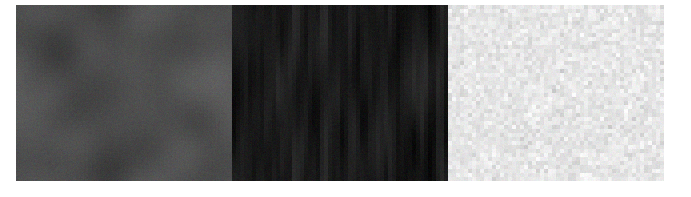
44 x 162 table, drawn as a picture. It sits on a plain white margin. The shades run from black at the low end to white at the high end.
The table splits into one row of 3 panels. Panel 1,1: low, smooth, faint in contrast. Panel 1,2: very low, streaked downward, faint in contrast. Panel 1,3: very high, fine-grained, faint in contrast.
